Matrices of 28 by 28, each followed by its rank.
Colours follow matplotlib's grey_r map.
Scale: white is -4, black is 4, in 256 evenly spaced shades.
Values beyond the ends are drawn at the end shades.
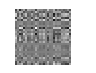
two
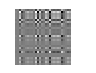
one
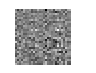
five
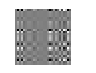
one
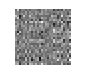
five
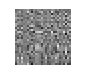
five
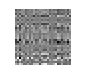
three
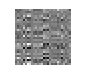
three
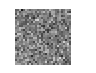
full rank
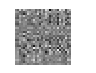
five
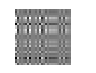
one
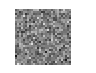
full rank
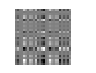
one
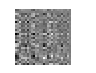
three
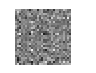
five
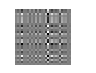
one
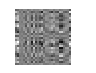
two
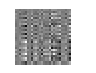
two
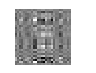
two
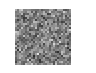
full rank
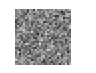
full rank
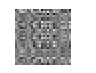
three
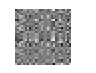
three
